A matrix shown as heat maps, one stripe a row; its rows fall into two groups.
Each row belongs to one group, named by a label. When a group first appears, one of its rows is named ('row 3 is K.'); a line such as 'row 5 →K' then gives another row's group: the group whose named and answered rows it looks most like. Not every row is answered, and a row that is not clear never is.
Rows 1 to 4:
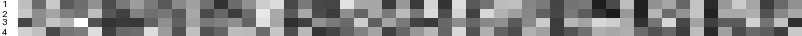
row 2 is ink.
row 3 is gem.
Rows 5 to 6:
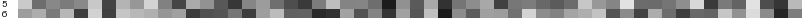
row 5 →ink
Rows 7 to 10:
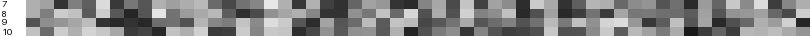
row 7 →ink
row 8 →ink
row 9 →gem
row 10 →gem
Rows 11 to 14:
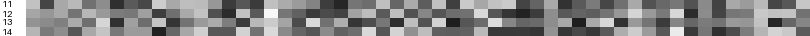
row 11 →ink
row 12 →gem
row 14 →gem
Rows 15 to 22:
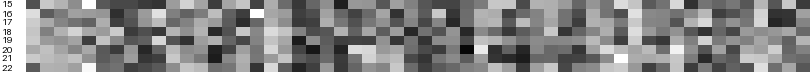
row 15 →gem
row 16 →ink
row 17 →ink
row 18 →gem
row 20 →gem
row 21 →gem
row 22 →gem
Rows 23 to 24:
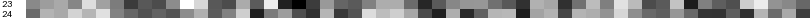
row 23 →gem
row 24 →gem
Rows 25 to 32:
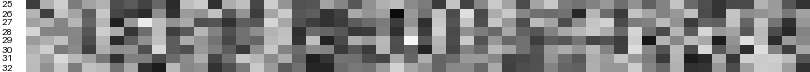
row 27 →ink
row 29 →ink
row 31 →gem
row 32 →gem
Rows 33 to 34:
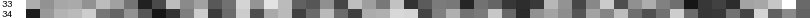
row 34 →gem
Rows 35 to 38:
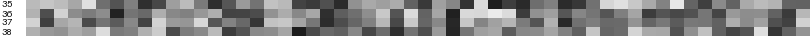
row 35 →gem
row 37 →ink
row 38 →ink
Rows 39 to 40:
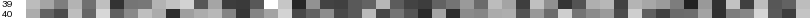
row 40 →ink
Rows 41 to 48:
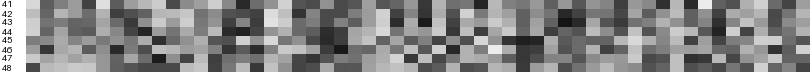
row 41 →ink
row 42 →ink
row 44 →ink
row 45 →gem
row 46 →ink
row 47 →gem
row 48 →gem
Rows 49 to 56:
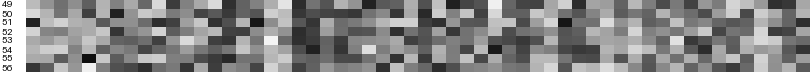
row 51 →gem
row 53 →gem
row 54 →gem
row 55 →ink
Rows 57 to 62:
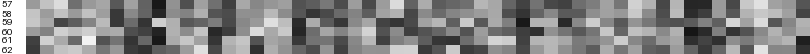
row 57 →gem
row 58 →gem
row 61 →gem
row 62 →gem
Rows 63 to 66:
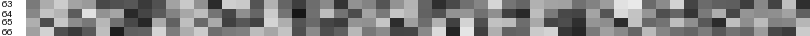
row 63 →gem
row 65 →ink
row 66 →ink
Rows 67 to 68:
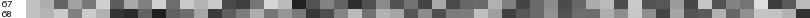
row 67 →ink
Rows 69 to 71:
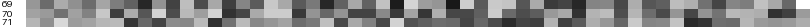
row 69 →ink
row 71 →gem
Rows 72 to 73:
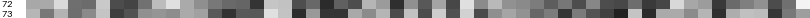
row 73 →ink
